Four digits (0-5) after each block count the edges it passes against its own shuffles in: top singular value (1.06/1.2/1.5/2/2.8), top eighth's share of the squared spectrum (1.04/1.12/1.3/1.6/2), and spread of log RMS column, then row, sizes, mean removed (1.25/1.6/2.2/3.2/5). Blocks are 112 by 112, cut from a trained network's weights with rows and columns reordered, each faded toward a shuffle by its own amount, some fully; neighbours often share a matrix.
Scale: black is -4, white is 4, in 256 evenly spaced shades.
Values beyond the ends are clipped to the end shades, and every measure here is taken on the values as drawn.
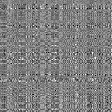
5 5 3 4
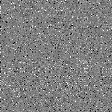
4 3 1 2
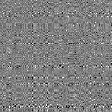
5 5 2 4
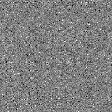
4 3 1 2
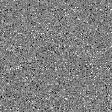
3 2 0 2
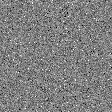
2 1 0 0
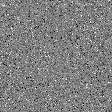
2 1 0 0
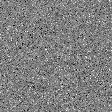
2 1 0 0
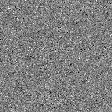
3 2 0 1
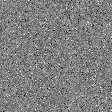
0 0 0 0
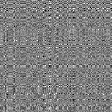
5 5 3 4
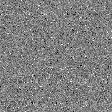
3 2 0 1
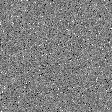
2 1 0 0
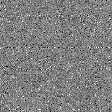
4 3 1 2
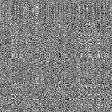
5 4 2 3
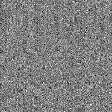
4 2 0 2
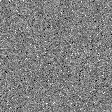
1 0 0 0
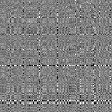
5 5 3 3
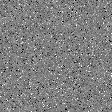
1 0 0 0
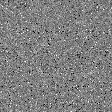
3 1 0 1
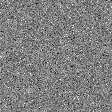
0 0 0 0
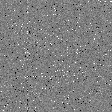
2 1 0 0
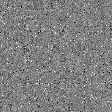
3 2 1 1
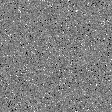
1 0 0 0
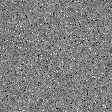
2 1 0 0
